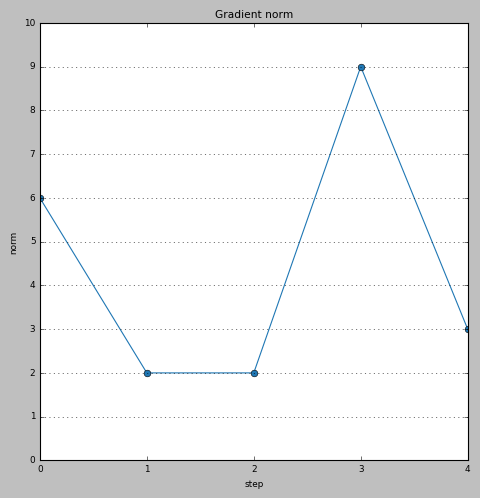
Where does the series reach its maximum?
3
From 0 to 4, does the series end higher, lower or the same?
lower
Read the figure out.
Title: Gradient norm
x-axis: step, ticks 0 1 2 3 4
y-axis: norm, ticks 0 1 2 3 4 5 6 7 8 9 10
Values:
6 2 2 9 3
